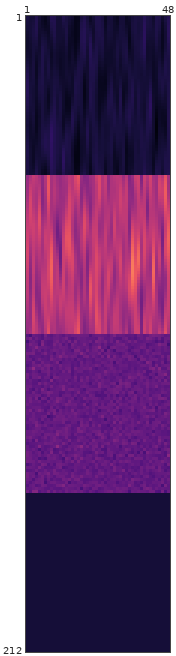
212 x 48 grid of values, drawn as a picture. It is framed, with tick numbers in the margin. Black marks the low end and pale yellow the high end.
The table splits into 4 rows of 1 panel. Panel 1,1: very low, streaked downward, faint in contrast. Panel 2,1: middling, streaked downward. Panel 3,1: low, fine-grained, faint in contrast. Panel 4,1: very low, flat.
